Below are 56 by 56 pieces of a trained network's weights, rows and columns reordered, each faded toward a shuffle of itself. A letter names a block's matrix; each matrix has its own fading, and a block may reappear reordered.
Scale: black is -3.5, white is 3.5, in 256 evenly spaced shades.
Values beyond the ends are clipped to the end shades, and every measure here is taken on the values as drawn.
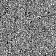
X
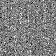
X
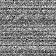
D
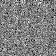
X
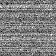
D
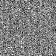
X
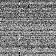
D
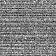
D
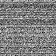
D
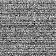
D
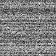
D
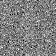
X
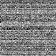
D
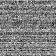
D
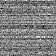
D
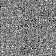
X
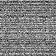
D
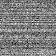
D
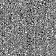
X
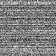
D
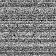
D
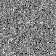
X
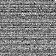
D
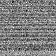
D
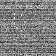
D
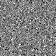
X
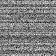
D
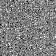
X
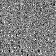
X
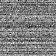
D
